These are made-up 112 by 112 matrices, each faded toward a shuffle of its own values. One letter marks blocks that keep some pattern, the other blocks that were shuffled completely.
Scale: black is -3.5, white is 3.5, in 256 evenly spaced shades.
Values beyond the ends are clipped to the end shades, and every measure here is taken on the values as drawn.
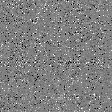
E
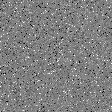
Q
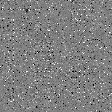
E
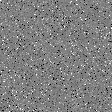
Q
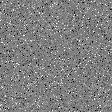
Q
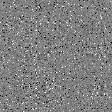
E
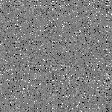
E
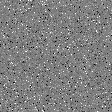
Q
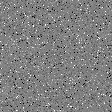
Q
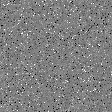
Q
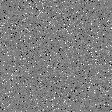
Q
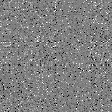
E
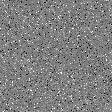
Q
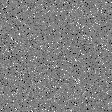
Q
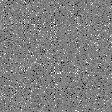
E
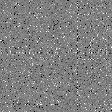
E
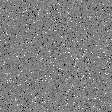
Q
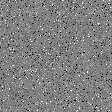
Q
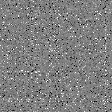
E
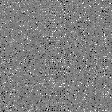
E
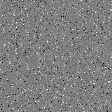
Q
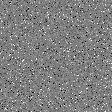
Q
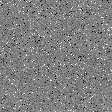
Q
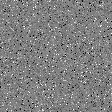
Q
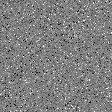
Q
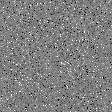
Q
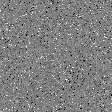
Q
